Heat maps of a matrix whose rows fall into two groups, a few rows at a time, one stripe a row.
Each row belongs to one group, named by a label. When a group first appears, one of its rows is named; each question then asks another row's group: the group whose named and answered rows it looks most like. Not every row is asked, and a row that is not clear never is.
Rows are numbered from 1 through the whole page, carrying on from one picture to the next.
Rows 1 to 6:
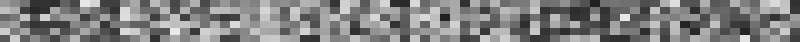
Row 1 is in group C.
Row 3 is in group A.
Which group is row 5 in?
C
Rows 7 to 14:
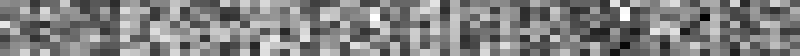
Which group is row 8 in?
A
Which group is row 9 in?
A
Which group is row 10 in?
C
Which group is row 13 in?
A
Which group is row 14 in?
A
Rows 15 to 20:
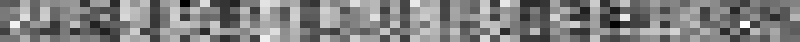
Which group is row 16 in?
A
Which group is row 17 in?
A
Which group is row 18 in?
A
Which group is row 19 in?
C
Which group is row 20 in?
A
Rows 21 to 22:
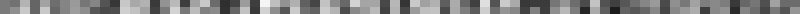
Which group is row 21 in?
A
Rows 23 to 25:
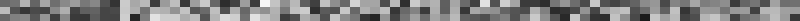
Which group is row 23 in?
A
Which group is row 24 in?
C
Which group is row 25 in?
C
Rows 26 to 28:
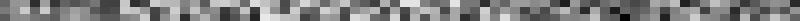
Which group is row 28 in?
A
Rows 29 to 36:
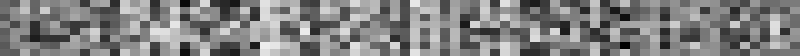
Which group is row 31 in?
A
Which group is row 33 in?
C
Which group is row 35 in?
A
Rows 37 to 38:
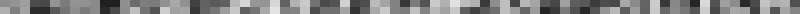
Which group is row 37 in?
C
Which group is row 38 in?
C
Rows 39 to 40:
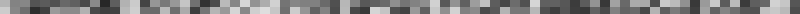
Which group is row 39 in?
C
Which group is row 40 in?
C
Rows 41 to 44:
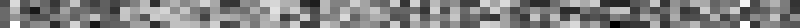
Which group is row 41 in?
A
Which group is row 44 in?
A
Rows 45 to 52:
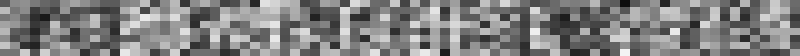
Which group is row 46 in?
C
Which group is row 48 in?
C
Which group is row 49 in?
C
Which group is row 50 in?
C
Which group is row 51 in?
C
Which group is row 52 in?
A
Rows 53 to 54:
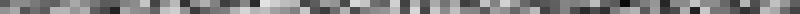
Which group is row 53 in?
A
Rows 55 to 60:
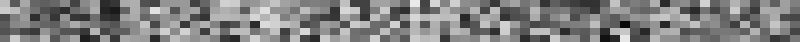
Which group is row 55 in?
C
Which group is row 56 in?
C
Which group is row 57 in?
C
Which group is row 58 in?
A
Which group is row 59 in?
C
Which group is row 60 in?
A
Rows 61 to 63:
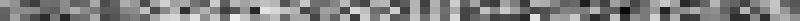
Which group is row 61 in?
C
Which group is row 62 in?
A
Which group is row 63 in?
C
